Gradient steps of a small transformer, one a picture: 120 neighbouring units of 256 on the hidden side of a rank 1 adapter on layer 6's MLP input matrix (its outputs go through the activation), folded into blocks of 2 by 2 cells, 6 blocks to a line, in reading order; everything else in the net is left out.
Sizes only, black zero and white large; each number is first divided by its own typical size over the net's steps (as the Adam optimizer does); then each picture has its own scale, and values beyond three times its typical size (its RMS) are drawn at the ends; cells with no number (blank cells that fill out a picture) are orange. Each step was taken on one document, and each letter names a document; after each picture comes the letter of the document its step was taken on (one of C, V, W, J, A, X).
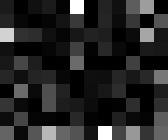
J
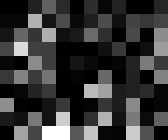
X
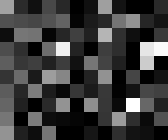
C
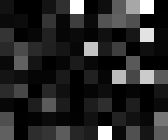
J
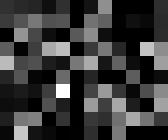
X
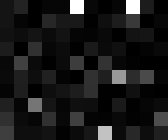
J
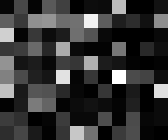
X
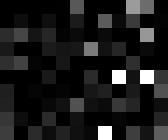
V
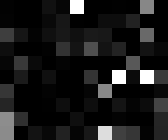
V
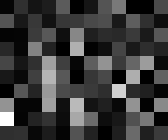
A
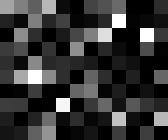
C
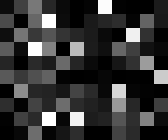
A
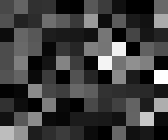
C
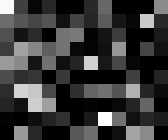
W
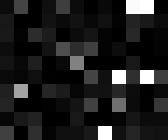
J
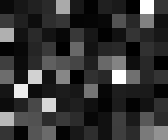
A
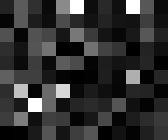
A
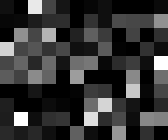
X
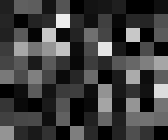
X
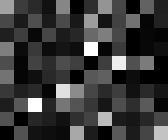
A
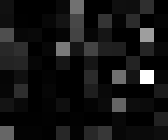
V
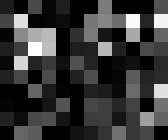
X
